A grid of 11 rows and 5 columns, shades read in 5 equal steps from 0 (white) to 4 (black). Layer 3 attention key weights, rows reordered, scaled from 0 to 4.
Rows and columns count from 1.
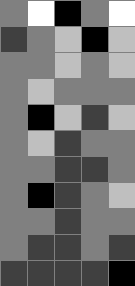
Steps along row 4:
down up same same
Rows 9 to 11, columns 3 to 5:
3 2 2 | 3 2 3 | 3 3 4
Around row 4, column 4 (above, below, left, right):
2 3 2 2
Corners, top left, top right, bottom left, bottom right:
2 0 3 4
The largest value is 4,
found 5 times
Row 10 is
2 3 3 2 3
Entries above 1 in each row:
3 3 3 4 3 4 5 4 5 5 5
